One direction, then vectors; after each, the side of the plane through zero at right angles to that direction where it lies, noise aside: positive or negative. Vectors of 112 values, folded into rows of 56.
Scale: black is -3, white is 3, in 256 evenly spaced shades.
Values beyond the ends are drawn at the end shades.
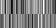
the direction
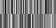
positive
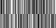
negative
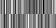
negative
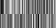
negative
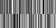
negative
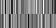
positive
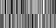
positive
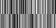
positive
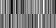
positive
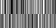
positive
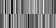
positive
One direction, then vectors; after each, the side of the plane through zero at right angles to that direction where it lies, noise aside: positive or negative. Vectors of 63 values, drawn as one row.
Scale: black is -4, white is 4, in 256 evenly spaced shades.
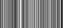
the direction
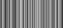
positive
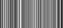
positive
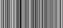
negative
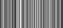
positive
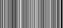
positive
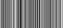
negative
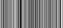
negative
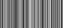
positive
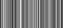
positive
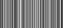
positive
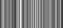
positive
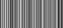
positive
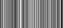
positive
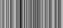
negative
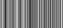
negative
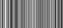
positive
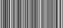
negative
